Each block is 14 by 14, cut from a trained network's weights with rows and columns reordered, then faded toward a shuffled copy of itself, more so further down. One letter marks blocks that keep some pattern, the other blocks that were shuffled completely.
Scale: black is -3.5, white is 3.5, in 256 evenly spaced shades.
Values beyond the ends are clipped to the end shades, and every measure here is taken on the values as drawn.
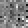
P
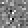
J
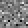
J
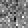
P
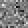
J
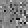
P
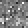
J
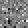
J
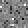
J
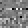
P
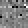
P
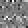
P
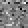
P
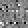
P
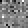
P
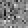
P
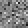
J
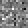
P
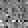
P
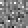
J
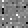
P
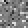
J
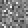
J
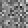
P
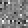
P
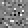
J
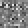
P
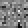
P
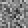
J
